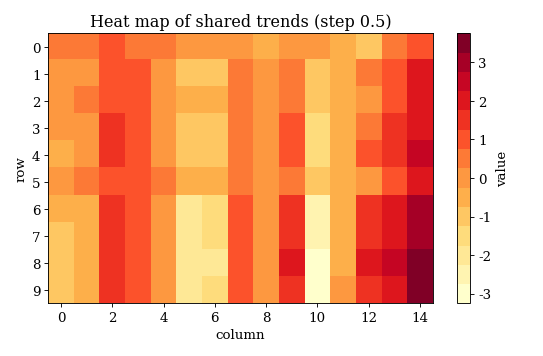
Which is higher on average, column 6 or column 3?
column 3
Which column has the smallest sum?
10
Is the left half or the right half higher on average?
right
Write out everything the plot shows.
Title: Heat map of shared trends (step 0.5)
x-axis: column, ticks 0 2 4 6 8 10 12 14
y-axis: row, ticks 0 1 2 3 4 5 6 7 8 9 (0 at the top)
Colour bar: value, ticks -3 -2 -1 0 1 2 3
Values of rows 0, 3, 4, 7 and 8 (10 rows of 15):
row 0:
0.5 0.5 1 0.5 0.5 0 0 0 -0.5 0 0 -0.5 -1 0.5 1
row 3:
0 0 1.5 1 0 -1 -1 0.5 0 1 -1.5 -0.5 0.5 1.5 2
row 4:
-0.5 0 1.5 1 0 -1 -1 0.5 0 1 -1.5 -0.5 1 1.5 2.5
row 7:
-1 -0.5 1.5 1 0 -2 -1.5 1 0 1.5 -2.5 -0.5 1.5 2 3
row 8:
-1 -0.5 1.5 1 0 -2 -2 1 0 2 -3 -0.5 2 2.5 3.5
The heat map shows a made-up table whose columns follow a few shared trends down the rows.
